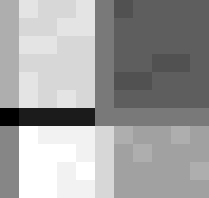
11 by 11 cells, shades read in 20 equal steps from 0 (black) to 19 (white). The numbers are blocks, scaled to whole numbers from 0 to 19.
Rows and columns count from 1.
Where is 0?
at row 7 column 1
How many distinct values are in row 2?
5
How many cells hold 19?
9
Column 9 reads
7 7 7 6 7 7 9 12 12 12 12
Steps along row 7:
up same same same up same same same same same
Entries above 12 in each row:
5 5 5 5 5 5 0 7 6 6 5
